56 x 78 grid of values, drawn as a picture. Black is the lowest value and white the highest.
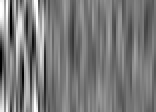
The grain runs up and down. A vertical seam about 30% of the way across splits the table, and the right part is calmer. The top left is the ninth with the highest average.
